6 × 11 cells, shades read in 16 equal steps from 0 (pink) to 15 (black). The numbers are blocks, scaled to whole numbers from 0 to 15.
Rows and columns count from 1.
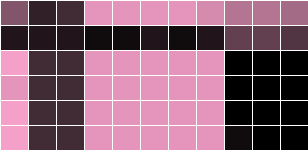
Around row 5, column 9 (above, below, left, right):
15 14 1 15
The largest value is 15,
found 11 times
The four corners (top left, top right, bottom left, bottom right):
7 5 0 15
